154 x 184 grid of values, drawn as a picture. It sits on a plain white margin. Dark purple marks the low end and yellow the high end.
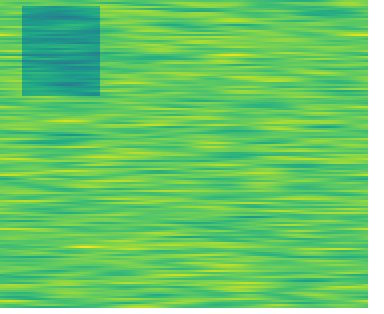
Ninth with the lowest average: top left. Grain: streaks across. Mirror symmetry: none. Odd patch: lower, in the top left.
